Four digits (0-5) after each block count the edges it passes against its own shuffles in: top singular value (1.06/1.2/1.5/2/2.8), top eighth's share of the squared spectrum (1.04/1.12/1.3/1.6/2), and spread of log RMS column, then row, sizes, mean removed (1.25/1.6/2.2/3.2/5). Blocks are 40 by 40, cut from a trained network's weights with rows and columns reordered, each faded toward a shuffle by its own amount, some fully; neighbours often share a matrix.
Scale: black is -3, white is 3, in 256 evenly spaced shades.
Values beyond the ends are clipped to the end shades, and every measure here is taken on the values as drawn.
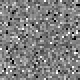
0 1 0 0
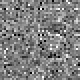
3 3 1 2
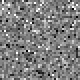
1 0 0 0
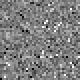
1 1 0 1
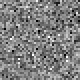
0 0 0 0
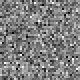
0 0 0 0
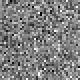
1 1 0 0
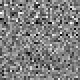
2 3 1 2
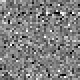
2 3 0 2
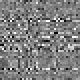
4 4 0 4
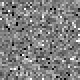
1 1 0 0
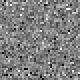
1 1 0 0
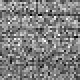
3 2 0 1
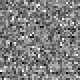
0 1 0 0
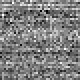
3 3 0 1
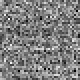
1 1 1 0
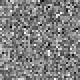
0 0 0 0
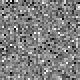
1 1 0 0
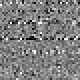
3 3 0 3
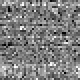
3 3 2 1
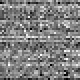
3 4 2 2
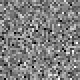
0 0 0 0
